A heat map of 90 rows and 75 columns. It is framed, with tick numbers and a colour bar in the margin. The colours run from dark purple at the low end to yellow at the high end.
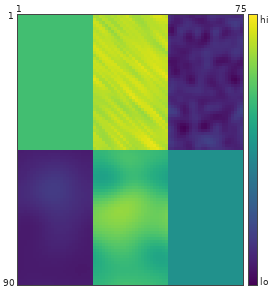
It is made of 2 by 3 panels. Panel 1,1: high, flat. Panel 1,2: very high, slanting down to the right, faint in contrast. Panel 1,3: very low, blotchy, faint in contrast. Panel 2,1: very low, smooth, faint in contrast. Panel 2,2: high, smooth. Panel 2,3: middling, flat.
